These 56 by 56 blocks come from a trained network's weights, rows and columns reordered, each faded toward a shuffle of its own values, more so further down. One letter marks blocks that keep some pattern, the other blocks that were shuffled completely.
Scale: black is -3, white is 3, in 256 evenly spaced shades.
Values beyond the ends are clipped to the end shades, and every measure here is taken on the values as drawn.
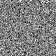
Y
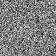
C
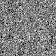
C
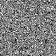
C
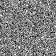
Y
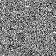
C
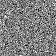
Y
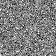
Y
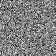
C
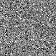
C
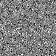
Y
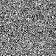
C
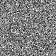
Y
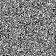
Y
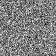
Y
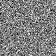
Y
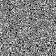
C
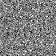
C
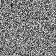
Y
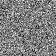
Y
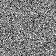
Y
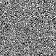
C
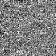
C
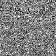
C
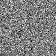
Y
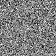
Y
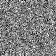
C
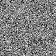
C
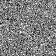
Y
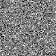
C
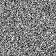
C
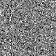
C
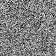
Y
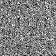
C
